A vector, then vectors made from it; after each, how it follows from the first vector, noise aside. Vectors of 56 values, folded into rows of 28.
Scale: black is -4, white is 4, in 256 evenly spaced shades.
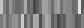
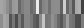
wrapped around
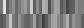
wrapped around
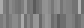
shrunk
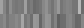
shrunk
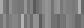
shrunk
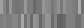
shrunk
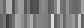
wrapped around
